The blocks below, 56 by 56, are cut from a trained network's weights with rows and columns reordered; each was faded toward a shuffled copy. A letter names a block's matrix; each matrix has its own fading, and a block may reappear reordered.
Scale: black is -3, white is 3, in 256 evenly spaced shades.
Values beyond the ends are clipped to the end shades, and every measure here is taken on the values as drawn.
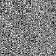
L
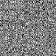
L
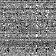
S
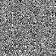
L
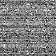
S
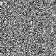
L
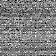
S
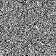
L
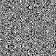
L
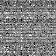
S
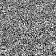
L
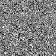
L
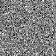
L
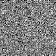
L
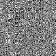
L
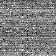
S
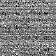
S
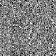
L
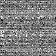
S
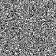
L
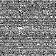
S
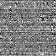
S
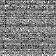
S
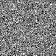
L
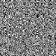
L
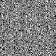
L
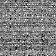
S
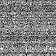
S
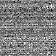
S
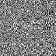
L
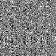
L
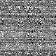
S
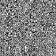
L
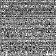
S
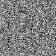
L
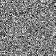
L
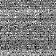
S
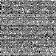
S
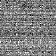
S
